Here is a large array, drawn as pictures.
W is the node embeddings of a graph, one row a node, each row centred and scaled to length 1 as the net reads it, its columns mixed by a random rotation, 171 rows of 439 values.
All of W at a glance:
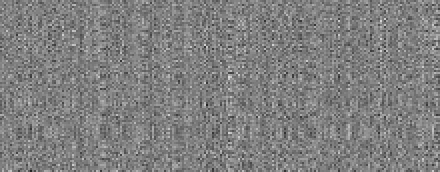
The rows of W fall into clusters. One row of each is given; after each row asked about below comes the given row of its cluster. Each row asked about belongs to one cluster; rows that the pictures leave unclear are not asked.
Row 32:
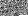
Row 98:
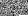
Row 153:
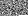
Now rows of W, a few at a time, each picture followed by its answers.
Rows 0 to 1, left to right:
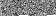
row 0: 32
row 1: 153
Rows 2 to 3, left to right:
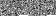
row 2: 32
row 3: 153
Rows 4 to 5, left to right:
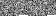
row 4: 98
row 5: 98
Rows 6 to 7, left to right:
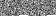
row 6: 32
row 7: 153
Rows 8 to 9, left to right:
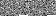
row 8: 98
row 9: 32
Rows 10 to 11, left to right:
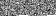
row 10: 98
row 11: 153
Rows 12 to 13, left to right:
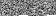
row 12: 153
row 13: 98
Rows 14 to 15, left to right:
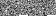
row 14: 98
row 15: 32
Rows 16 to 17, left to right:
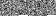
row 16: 153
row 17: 32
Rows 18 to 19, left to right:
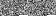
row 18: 32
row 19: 32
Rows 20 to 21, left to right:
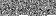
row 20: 153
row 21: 153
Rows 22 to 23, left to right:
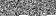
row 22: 32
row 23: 153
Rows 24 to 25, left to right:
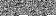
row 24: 32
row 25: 32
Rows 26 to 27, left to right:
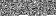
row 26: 153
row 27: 153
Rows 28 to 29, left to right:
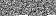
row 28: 153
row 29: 32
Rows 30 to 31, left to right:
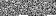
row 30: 98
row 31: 98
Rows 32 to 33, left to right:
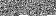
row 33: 153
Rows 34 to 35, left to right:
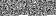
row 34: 153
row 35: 153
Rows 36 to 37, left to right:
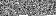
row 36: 98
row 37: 153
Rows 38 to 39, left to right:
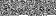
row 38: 153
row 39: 153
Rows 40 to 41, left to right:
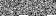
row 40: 32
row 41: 98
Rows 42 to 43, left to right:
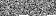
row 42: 98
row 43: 153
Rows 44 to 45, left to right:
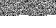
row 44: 98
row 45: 98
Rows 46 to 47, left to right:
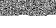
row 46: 153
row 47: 153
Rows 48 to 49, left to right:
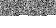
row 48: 32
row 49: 32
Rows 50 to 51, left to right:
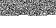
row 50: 153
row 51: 153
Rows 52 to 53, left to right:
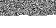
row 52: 32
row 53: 153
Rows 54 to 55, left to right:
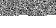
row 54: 153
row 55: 98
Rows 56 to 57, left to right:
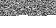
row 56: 98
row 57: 32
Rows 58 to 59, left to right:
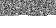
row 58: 153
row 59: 32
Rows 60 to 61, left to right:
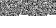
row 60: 98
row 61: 98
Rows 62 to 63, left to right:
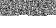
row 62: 153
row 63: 32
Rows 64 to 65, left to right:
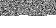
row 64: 32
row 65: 98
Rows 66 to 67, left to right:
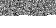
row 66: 32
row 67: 32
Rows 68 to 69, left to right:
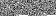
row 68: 98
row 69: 153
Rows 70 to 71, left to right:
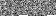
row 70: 32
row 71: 98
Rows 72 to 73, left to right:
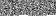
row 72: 153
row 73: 153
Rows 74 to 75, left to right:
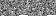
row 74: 32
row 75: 32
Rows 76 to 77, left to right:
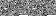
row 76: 32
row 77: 32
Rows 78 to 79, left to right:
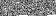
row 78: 98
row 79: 32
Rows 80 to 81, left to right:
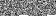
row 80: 32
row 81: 98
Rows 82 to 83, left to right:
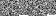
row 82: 98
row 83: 98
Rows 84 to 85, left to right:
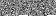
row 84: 153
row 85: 32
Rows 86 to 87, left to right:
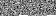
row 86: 98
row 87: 153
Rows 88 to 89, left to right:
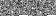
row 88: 32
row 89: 32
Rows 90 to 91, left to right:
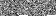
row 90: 32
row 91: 98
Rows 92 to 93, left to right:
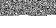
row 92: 153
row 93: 98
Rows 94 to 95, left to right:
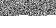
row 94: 98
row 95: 153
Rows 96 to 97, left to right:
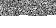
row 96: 32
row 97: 98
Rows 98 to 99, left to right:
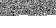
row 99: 153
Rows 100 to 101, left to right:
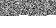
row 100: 98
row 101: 153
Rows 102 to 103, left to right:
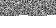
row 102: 98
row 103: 98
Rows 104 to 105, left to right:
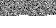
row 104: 98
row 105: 98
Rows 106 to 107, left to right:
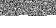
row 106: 32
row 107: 98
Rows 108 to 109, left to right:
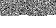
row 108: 153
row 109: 98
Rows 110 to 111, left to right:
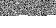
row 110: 98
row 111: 32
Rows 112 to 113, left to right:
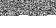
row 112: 32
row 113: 153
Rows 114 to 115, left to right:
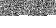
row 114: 32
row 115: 32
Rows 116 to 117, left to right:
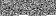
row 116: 153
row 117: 153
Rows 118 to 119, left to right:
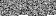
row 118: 153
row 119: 98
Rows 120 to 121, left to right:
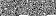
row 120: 32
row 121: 153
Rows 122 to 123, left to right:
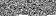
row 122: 98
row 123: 153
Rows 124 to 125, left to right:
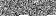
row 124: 32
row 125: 153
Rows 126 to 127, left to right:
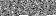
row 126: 32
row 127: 153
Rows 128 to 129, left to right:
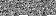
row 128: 32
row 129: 32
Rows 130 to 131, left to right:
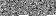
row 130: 32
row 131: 153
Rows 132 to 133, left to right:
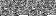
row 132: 32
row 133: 32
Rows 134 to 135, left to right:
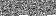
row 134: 32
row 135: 153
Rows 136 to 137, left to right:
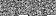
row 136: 32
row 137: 32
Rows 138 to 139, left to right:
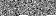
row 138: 32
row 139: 153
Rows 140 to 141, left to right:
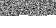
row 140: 98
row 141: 153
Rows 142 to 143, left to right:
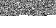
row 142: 98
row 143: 32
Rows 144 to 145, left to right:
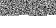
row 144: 153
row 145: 98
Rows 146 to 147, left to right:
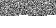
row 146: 98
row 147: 98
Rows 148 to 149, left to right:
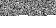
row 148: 98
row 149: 32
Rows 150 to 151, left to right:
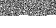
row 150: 32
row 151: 153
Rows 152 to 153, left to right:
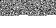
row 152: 153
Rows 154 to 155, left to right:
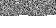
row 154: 98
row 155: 98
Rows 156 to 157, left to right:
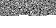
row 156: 98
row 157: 153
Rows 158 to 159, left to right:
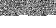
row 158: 32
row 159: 32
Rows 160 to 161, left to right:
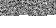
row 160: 32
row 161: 98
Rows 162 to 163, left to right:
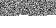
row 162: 98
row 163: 153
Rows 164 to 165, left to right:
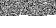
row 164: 98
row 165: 98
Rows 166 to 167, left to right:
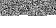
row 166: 153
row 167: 98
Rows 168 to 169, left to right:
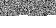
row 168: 98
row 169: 32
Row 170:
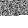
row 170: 32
